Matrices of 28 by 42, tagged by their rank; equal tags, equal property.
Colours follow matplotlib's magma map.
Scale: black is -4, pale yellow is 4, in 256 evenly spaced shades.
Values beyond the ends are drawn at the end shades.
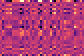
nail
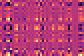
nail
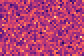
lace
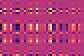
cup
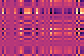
cup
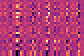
nail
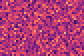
lace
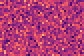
lace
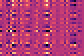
nail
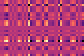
cup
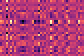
nail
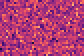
lace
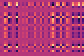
cup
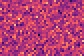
lace
